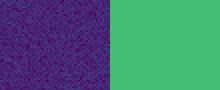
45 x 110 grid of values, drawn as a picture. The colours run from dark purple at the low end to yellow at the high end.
The table splits into one row of 2 panels. Panel 1,1: very low, fine-grained, faint in contrast. Panel 1,2: high, flat.
